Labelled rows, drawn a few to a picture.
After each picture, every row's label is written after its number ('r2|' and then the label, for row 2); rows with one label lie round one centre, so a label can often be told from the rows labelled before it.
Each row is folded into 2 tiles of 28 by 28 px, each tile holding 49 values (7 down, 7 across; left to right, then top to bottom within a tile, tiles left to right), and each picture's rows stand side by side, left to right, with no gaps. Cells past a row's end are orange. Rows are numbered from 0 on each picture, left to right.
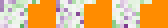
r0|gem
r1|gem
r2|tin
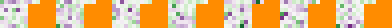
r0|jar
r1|tin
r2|jar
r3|tin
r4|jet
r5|jet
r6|tin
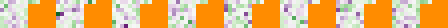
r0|tin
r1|jet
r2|tin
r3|jar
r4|gem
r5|jar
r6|gem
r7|tin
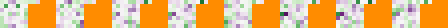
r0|tin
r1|gem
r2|jet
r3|jet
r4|tin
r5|jet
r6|jet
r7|jet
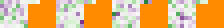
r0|jar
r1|gem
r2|jet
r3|tin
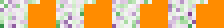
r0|tin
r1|tin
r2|gem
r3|gem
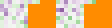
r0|jar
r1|jar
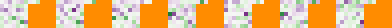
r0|jar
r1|jar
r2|jar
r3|jet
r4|gem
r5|jet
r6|gem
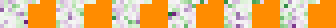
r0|gem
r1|tin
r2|jar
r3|jet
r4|tin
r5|tin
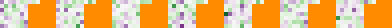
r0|gem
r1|gem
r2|tin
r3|tin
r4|jet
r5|gem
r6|jar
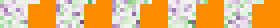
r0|jar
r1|gem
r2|gem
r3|jar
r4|tin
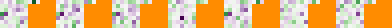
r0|jet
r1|jet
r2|jet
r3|tin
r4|jet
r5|gem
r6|gem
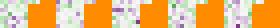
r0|tin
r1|gem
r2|jar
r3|tin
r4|tin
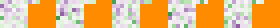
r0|jar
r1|jar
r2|jar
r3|jet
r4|tin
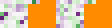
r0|jet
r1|gem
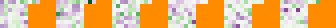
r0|gem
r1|jet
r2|tin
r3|jar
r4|tin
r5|jar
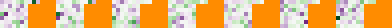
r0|jet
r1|jet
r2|jar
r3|tin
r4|gem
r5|gem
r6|jar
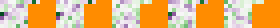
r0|jet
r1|jet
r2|tin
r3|jet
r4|tin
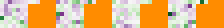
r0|jar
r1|jet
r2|tin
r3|jet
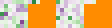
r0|jet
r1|jar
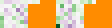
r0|jar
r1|tin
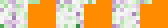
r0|tin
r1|gem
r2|gem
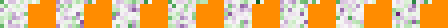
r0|tin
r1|gem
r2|jet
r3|tin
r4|jet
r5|gem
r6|jar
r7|jet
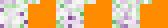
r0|gem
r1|tin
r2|tin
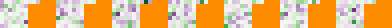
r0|gem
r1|jar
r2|jet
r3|jet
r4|tin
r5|jet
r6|jar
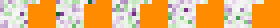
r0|gem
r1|jet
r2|gem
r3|jar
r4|jar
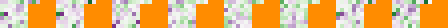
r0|jet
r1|jet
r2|gem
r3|gem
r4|tin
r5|tin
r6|jet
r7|jet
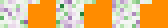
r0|jar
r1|tin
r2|gem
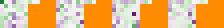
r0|tin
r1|gem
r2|gem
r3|gem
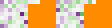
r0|gem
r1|gem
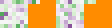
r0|jet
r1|tin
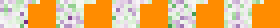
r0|gem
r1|tin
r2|jar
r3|tin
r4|tin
